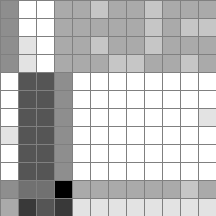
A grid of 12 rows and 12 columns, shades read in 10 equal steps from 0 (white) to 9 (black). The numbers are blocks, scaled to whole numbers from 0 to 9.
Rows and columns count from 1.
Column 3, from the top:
0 0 0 0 6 6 6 6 6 6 5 6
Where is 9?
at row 11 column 4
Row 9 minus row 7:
0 0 0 0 0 0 0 0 0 0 0 -1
